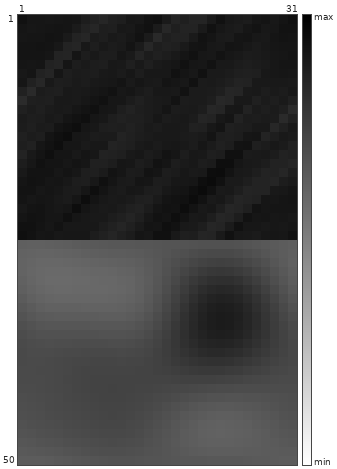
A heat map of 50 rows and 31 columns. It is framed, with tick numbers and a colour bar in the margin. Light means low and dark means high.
The table splits into 2 rows of 1 panel. Panel 1,1: very high, slanting up to the right, faint in contrast. Panel 2,1: high, smooth.
